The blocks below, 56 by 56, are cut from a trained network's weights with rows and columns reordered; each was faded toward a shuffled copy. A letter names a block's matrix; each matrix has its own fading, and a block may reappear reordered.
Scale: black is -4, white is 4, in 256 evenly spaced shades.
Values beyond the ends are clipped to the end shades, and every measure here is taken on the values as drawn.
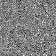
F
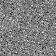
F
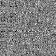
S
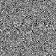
S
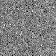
F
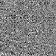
S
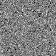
F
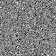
F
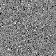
F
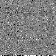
S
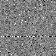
S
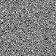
S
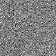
S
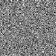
S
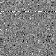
S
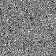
F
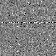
S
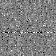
S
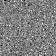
F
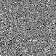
F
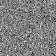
F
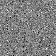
F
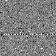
S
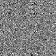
S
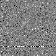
S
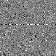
S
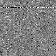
S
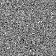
F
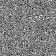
F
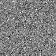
F
